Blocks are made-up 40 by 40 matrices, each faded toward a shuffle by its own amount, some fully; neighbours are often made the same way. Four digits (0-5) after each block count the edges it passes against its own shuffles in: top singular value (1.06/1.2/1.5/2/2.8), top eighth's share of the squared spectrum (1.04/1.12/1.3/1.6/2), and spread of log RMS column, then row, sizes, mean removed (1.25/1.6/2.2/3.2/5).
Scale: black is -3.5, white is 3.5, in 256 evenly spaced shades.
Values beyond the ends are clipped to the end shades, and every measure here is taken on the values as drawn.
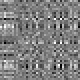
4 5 3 3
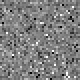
0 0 0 0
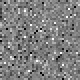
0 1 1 0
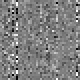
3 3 3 0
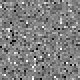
0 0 0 0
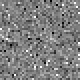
0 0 0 0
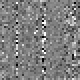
2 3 3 0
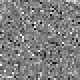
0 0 0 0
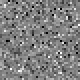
0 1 0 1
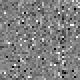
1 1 1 0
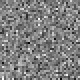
0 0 1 0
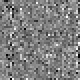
3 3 2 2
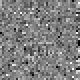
3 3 2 0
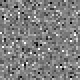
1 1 0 0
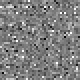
2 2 0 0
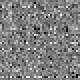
3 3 1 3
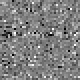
2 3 0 2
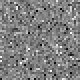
0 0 0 0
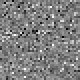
0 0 0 1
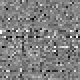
2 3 0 3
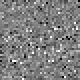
0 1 0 1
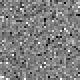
0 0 0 0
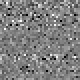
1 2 0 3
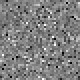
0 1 0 0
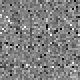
0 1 0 1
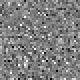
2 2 0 1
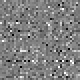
3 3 0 2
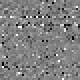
2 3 0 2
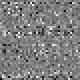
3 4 1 2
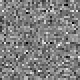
3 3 1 1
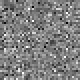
3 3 1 1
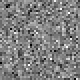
1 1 0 0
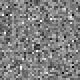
1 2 0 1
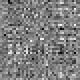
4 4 2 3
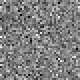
2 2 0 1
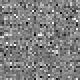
3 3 2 2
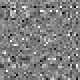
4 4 1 2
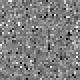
2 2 0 0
